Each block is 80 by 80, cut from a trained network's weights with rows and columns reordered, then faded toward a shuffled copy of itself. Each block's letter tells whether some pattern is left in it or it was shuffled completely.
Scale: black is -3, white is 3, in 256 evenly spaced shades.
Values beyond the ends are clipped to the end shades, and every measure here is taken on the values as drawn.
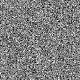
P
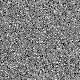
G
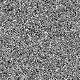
P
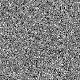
P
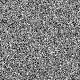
G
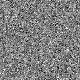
P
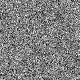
G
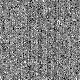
P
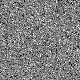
G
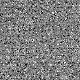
P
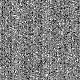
P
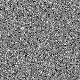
G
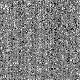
P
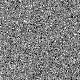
G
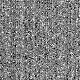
P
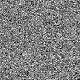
P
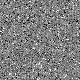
G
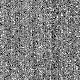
P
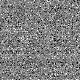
P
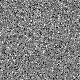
G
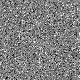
G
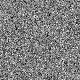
G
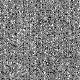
P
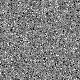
G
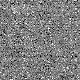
P
